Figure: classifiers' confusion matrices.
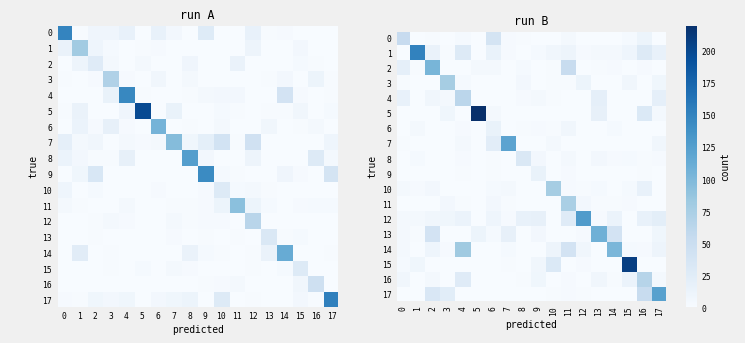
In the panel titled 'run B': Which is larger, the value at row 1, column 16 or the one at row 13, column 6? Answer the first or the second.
the first
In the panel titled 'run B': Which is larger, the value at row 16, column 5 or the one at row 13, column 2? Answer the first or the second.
the second
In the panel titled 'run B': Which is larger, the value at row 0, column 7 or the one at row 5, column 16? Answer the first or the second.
the second
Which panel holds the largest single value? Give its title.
run B
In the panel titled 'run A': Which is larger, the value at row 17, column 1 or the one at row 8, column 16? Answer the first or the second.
the second
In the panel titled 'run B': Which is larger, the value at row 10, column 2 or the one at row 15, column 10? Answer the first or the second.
the second
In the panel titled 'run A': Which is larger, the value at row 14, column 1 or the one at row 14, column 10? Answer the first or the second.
the first
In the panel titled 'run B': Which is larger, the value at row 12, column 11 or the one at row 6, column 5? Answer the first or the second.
the first
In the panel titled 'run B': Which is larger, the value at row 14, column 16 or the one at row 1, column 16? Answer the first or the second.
the second
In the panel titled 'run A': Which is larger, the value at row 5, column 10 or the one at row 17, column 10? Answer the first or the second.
the second
